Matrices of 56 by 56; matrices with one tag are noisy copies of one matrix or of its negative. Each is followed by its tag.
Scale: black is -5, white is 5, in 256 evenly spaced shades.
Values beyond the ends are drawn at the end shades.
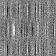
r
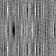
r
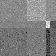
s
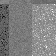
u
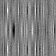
r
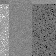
u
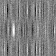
r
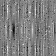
r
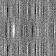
r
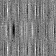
r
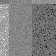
u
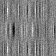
r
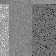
u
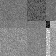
s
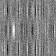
r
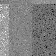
u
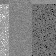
u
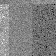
u
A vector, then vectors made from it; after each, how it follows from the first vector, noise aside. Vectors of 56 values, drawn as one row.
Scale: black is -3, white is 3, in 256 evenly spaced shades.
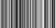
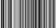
reversed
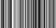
reversed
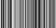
reversed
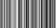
wrapped around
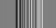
partly zeroed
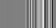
partly zeroed
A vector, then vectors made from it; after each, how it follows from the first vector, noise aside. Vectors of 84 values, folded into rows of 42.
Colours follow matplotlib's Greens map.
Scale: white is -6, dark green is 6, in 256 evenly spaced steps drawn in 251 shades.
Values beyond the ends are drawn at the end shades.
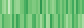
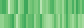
sign-scrambled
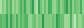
reversed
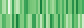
scaled up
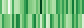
scaled up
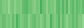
shrunk
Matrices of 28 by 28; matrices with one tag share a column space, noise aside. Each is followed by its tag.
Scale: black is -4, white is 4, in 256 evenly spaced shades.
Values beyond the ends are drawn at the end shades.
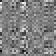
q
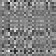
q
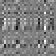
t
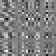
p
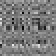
t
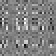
t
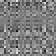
q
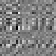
t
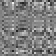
q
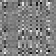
q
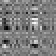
t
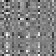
p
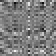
q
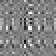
t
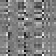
p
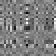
t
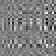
t
